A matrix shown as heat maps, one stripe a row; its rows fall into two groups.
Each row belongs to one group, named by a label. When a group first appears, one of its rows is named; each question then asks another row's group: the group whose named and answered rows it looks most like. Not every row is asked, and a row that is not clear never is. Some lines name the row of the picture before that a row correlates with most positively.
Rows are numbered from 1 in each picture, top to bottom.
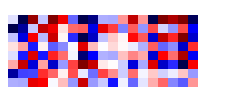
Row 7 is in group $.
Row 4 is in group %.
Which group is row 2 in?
$
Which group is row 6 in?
%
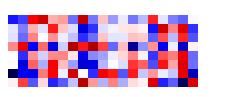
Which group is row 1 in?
$
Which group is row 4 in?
%
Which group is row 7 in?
$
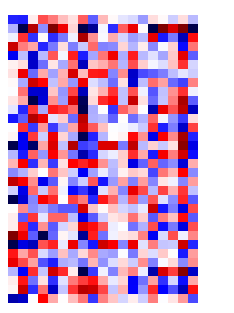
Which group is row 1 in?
$
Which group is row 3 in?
%
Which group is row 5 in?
$
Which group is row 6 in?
$
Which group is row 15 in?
$
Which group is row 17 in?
%
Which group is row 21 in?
$
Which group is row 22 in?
%
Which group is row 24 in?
%
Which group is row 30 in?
%
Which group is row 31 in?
%
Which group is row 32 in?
$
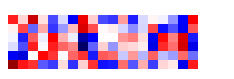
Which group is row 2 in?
%
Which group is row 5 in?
$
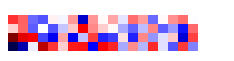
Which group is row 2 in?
%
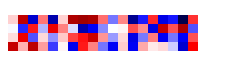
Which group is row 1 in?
%
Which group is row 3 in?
%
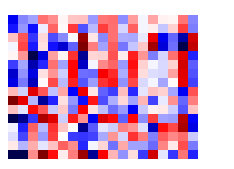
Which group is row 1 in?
$
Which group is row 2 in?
$
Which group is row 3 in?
%
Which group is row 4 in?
%
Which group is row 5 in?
$
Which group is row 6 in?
$
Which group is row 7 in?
$
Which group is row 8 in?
$
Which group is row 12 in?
$
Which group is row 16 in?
$
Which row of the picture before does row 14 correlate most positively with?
2
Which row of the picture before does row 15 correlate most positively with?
2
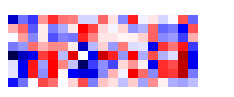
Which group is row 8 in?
$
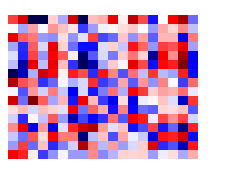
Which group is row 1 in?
$
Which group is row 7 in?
$
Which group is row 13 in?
%
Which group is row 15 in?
%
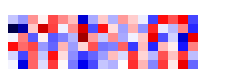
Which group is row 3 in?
%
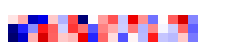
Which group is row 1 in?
$
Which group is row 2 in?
$
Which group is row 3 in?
$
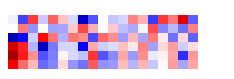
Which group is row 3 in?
$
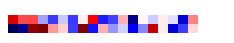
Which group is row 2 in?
$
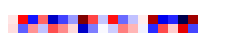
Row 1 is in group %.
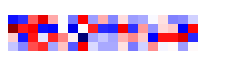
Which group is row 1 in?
$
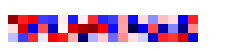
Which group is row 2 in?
%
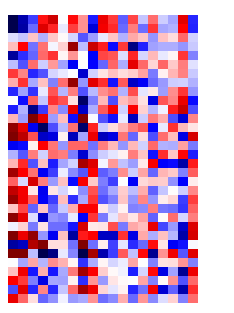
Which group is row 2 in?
$
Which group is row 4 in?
%
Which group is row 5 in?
$
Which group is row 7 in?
$
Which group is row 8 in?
%
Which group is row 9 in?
$
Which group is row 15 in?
$
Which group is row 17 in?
%
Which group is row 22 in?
%
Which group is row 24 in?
%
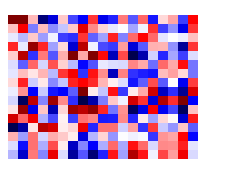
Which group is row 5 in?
%
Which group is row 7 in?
%
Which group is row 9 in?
%
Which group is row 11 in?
%
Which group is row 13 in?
$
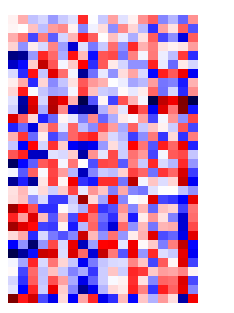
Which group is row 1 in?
%
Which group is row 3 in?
%
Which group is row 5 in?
$
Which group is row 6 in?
$
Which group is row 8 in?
%
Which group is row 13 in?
$
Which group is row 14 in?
%
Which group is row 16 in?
$
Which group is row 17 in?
$
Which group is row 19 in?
$
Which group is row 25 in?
%
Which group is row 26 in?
$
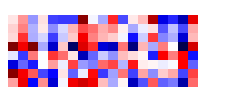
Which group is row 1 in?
%
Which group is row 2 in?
%
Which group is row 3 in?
%
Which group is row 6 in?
$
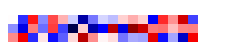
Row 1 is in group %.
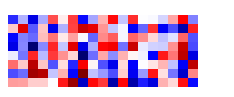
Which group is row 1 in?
$
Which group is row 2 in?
%
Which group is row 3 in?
$
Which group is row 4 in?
$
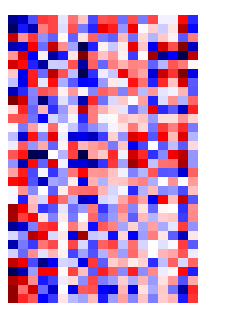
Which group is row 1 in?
$
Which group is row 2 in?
$
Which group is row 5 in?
%
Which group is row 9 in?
$
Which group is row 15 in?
%
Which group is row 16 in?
$
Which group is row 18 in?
%
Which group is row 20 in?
%
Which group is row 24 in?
$
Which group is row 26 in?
$
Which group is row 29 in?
$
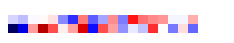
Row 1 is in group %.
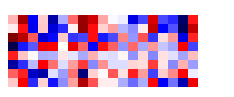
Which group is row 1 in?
%
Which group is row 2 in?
%
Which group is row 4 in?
$
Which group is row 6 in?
$
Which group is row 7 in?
$
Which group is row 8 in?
%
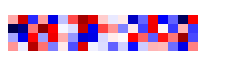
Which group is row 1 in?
%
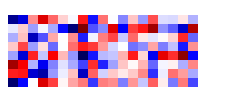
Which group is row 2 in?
%
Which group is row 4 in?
%
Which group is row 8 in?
$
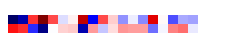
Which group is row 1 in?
$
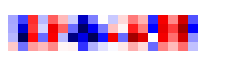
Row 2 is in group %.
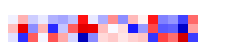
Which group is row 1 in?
%
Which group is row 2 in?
%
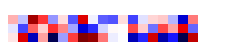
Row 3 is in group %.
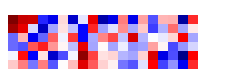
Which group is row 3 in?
$
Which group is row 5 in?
%
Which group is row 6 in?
%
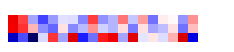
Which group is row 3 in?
$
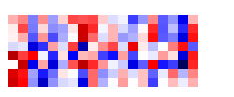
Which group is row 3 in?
%
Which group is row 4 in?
$
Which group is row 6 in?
%
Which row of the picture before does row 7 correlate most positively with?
1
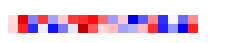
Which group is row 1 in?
%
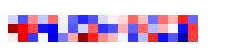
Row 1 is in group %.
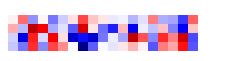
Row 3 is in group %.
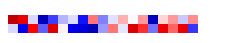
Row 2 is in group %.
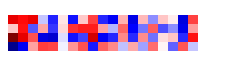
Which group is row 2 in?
%
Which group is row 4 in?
$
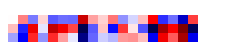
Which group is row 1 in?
%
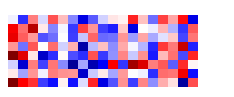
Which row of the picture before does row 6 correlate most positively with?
3
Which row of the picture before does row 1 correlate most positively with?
3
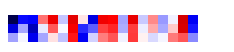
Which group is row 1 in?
$
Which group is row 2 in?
$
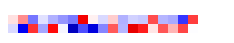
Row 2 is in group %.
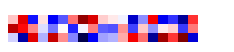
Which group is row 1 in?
%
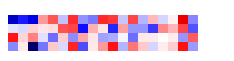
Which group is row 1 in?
$
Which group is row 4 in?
$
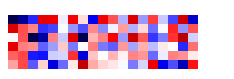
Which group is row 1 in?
$
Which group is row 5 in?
$
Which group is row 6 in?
%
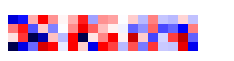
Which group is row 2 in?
%
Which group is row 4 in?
$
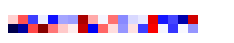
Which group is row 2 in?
$
